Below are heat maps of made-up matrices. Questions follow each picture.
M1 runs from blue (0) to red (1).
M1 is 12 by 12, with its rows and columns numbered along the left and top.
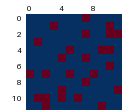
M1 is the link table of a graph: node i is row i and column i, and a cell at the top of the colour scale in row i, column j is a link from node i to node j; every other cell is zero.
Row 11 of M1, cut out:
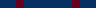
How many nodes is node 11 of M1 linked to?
2
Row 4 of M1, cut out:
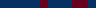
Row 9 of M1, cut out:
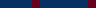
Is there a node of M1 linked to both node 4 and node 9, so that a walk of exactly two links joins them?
no
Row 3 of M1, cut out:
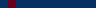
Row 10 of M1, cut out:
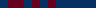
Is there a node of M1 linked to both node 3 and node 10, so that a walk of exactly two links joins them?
yes
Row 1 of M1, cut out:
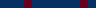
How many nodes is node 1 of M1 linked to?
2
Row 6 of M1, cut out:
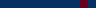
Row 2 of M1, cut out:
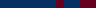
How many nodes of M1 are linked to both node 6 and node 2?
1
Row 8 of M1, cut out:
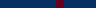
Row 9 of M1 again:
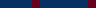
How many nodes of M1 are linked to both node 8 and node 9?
0
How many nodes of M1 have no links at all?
0
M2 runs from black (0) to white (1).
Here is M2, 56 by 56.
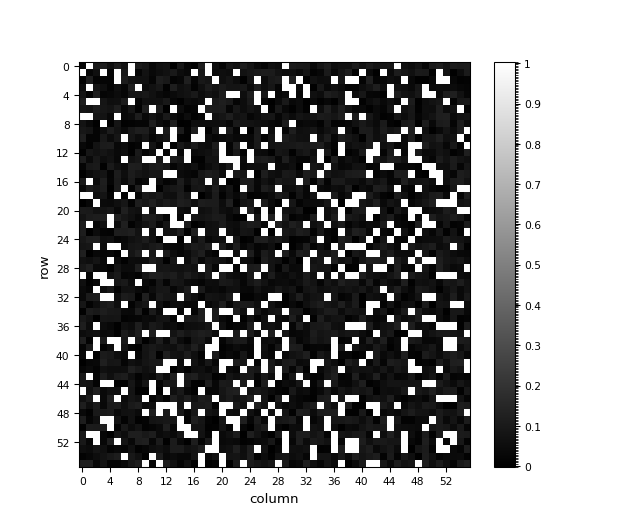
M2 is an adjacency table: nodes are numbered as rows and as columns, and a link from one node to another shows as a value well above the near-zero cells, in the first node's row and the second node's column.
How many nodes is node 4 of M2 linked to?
10
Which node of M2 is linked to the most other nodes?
node 20
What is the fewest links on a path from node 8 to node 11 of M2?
5
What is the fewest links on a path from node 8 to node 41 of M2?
4
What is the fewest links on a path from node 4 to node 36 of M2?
2
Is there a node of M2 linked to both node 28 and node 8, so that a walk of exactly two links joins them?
no
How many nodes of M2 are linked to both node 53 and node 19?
8
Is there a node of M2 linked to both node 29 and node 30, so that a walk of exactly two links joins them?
yes
